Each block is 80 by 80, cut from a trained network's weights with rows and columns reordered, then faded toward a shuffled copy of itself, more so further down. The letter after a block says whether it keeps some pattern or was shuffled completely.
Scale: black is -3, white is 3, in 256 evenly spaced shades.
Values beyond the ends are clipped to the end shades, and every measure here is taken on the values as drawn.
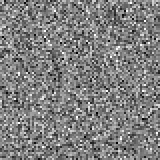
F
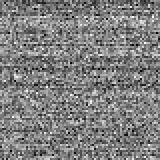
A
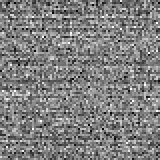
A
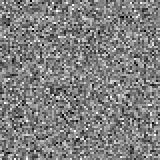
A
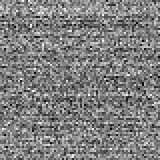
A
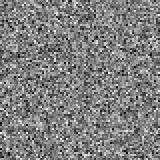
A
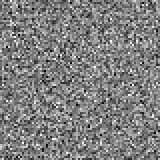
F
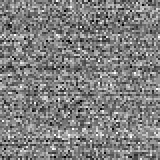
A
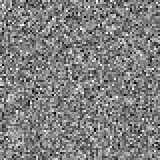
F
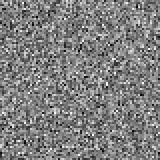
F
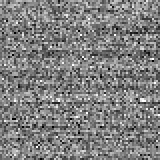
A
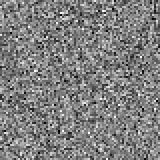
F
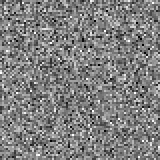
F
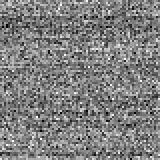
A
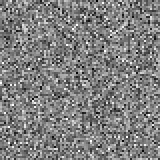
F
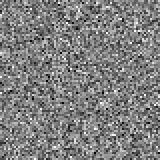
F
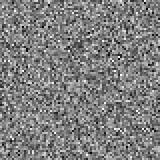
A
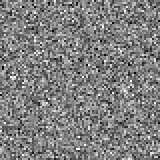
F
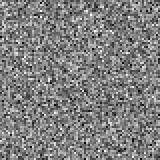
F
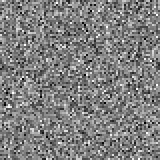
F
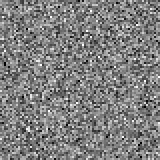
F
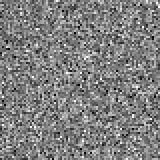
F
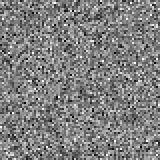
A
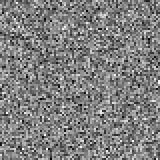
F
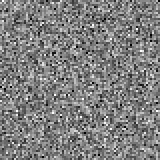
F
